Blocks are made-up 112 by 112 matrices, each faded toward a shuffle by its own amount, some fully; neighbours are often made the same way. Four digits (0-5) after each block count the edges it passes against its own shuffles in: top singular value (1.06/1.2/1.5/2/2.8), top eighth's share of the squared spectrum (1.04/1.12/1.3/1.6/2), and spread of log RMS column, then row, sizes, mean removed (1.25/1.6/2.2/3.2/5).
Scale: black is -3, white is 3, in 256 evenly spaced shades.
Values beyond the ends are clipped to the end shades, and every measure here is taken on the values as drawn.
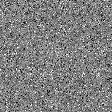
3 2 1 0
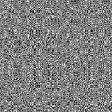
5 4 3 3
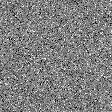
1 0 0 0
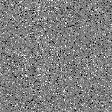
3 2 1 1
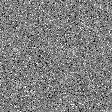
0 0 0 0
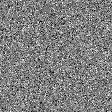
0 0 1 0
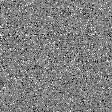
0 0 0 1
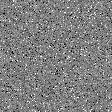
0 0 0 0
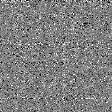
1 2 2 3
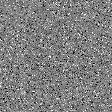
0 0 0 1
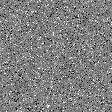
0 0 0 0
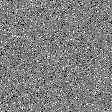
0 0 0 0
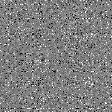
3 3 2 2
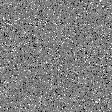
2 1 0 0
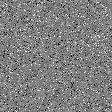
0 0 0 0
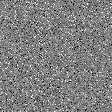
2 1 0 0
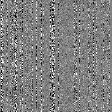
2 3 5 0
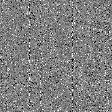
2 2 3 0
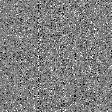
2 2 3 0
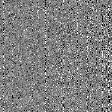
2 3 4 0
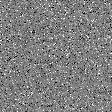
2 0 0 0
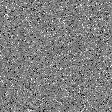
2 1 0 0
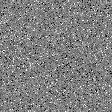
2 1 0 0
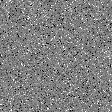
1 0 0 0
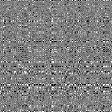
5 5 3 4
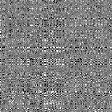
5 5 3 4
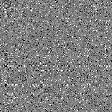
4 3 1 2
